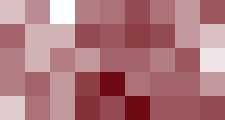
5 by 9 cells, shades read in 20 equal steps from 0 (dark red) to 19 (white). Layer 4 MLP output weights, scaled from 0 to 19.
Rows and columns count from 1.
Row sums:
90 78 88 64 59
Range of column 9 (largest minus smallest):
12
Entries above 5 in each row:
8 6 9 7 5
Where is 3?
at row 5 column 4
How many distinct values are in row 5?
7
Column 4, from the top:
9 5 11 4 3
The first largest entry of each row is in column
3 9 9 3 1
